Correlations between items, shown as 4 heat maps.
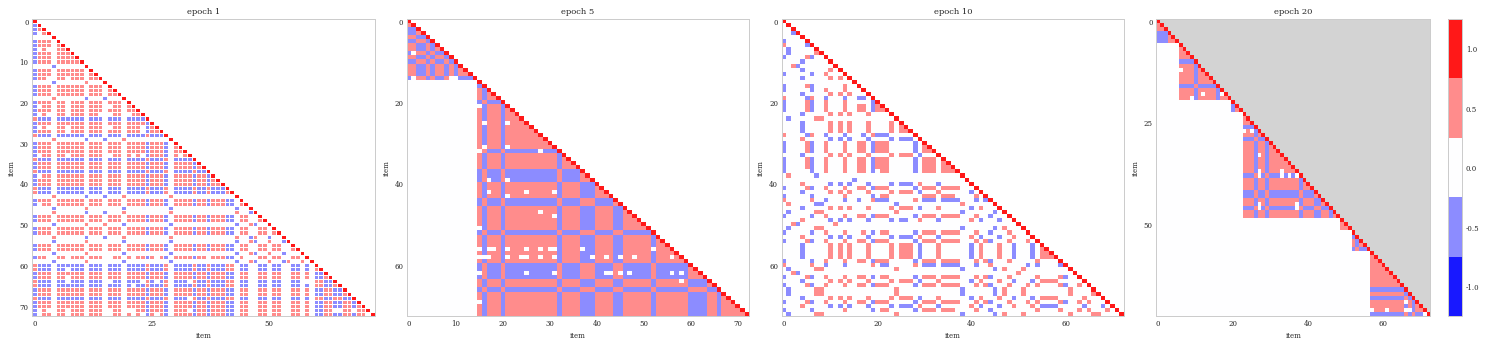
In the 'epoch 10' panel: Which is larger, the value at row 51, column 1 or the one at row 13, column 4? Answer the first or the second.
the second
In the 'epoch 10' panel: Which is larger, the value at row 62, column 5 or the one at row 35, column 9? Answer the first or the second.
the second
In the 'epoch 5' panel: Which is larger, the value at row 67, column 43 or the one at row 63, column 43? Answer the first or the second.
the first
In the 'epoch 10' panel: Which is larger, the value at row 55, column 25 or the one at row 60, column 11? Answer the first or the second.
the first
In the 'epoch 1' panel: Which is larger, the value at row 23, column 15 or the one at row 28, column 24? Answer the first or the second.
the second
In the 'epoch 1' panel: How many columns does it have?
73
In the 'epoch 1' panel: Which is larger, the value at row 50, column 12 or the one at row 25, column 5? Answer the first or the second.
the second
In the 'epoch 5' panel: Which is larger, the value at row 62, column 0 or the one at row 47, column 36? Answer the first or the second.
the second
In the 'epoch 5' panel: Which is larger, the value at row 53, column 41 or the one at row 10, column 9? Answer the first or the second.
the first
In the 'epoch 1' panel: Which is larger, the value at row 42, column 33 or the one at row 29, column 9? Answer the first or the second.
the second
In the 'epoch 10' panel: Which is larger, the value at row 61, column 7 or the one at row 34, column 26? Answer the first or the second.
the first
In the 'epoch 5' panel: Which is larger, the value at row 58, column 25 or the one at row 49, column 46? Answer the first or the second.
the second
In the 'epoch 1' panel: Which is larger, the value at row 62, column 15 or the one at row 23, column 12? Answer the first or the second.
the second
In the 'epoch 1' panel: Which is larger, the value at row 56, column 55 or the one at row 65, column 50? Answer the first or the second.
the first
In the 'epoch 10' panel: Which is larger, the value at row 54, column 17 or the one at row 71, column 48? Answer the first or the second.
the first
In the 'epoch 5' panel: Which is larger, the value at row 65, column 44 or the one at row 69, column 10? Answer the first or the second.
the second
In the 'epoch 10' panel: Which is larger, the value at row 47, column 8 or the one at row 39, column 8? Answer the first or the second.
the first
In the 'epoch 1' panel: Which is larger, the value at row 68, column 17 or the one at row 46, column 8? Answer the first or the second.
the second
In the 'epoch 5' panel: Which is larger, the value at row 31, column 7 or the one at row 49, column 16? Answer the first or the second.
the first
